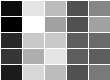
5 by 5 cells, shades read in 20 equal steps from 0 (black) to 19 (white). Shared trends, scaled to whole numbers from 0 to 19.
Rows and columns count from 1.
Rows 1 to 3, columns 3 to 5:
14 6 10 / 12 6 12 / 15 7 8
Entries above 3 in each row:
4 4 4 5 4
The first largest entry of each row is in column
2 2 2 3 2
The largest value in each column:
4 19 17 7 12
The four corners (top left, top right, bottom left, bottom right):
1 10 2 9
